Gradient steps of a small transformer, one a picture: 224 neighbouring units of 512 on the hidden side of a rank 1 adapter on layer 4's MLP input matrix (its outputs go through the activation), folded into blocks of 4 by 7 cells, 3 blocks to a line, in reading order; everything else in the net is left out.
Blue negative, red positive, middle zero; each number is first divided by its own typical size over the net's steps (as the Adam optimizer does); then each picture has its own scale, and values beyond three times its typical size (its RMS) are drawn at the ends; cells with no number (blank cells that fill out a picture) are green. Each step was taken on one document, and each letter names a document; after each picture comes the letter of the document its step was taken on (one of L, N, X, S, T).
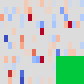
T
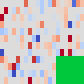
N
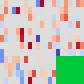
N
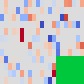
N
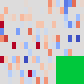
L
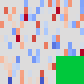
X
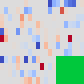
L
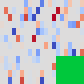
X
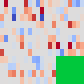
N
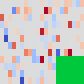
T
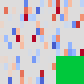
X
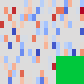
X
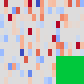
N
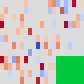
L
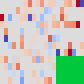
T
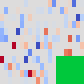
L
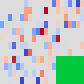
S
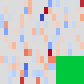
S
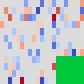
X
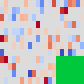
N
